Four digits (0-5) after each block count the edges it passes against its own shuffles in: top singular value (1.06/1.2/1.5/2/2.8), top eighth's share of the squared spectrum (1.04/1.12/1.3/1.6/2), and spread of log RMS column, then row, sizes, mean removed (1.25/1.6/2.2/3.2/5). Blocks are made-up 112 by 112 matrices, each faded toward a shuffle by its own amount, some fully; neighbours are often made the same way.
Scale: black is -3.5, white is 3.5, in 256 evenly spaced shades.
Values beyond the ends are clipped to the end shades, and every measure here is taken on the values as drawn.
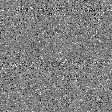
1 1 0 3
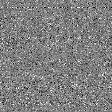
2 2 0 3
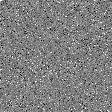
0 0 0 0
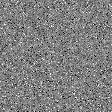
0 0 0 1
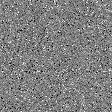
0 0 0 1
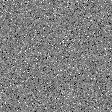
0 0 0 0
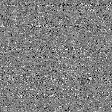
1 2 0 3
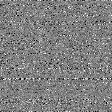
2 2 0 3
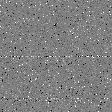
3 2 0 1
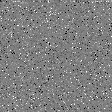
1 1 0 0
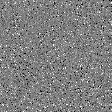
3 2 1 0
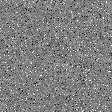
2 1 0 0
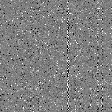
4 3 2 1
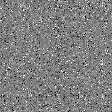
3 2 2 1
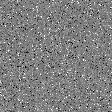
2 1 0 0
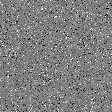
0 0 0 0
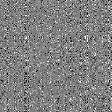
4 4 3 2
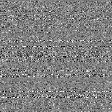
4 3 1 4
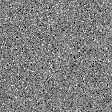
1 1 0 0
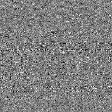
3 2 0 3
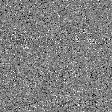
2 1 0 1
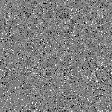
4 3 2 1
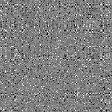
5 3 2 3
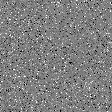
2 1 0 0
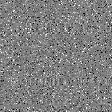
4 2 1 1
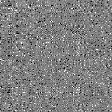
4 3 2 2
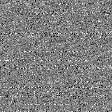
1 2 0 3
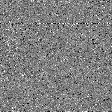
2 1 0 2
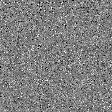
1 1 0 2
